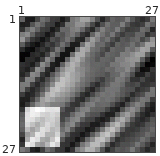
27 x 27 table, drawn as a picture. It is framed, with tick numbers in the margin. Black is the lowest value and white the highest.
In the bottom left lies a patch that is higher than the rest. Streaks slant up to the right. The ninth with the highest average is the bottom left. The ninth with the lowest average is the top left.
